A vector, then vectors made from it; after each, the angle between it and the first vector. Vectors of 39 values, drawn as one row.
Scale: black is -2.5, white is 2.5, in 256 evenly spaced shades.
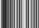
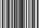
orthogonal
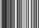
nearly parallel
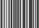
partly opposed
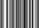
partly opposed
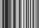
partly aligned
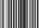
partly opposed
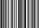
orthogonal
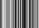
nearly opposite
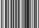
orthogonal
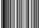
nearly parallel
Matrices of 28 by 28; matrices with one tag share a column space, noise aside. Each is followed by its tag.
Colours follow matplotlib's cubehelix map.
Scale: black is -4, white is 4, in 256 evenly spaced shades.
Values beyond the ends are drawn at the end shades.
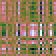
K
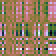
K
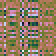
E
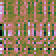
K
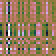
K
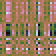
K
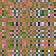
E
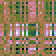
K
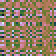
E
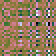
E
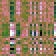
K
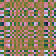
E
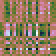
K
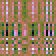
K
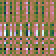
K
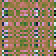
E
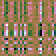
K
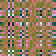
E
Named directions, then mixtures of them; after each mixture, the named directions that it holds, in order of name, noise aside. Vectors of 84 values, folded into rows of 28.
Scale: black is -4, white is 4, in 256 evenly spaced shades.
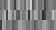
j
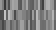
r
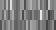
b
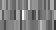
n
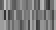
r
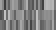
r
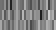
b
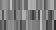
b, n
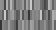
b, j, r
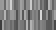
b, j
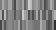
b, j, n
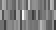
n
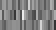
n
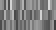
b, r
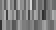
j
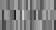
j, n, r
